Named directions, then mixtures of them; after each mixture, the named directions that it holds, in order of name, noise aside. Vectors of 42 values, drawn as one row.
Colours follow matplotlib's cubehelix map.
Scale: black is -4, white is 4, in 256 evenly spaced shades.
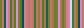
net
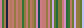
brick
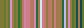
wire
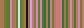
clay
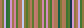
net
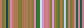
brick, net, wire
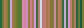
wire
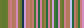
brick, net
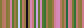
clay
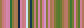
clay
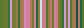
wire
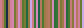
brick, clay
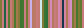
clay, net, wire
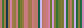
brick, wire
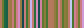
brick, clay, net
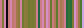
brick, net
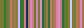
clay, net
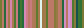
net, wire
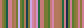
brick, clay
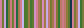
net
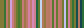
wire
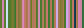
brick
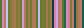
brick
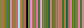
clay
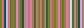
net
